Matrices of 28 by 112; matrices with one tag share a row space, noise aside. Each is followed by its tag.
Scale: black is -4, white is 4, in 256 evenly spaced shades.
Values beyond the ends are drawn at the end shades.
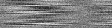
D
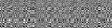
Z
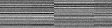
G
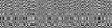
Z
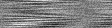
D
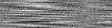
D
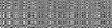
Z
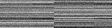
G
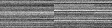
G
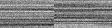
G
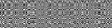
Z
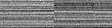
G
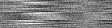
D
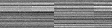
G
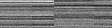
G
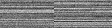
G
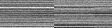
G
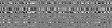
Z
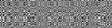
Z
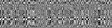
Z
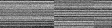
G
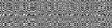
Z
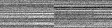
G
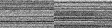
G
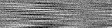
D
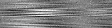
D
